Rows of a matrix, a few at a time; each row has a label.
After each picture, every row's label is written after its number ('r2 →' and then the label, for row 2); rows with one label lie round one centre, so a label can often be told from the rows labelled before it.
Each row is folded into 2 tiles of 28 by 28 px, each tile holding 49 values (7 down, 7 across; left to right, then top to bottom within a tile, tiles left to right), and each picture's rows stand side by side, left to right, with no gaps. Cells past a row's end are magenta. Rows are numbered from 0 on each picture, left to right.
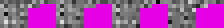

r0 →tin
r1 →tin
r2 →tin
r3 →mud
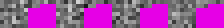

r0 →mud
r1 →mud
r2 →mud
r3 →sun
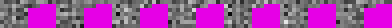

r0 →mud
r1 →sun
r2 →tin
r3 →mud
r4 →tin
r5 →tin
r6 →mud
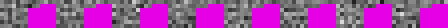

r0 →mud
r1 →sun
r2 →mud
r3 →sun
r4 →sun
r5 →sun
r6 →tin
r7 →sun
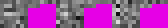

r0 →sun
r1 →sun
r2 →tin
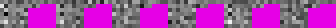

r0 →tin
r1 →tin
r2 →mud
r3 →mud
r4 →tin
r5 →mud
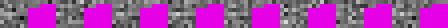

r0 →sun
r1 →mud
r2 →sun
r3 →sun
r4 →sun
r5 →tin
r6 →mud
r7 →sun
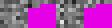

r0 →mud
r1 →tin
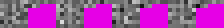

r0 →mud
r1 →tin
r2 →mud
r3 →mud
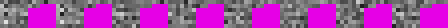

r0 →tin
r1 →tin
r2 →sun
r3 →mud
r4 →mud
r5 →sun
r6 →mud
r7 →sun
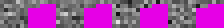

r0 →sun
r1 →sun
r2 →tin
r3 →mud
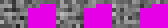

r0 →sun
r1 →sun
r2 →mud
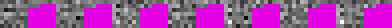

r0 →sun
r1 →sun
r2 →tin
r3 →sun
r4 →tin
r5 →mud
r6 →tin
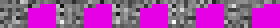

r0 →mud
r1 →tin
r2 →tin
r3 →tin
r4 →sun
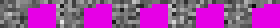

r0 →sun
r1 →tin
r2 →mud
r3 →tin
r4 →mud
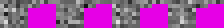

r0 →tin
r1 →mud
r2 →tin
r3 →mud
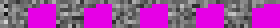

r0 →tin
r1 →sun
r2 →mud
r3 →mud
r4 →sun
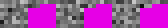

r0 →mud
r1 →mud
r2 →mud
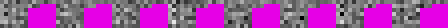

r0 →tin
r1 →sun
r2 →tin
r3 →tin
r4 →sun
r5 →sun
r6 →tin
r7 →mud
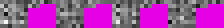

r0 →tin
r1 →sun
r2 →tin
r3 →mud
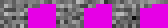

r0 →sun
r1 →mud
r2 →sun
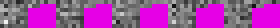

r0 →tin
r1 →sun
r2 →sun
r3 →tin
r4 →mud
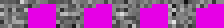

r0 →mud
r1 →sun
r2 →sun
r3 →tin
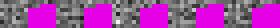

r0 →mud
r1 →sun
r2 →tin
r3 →mud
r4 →mud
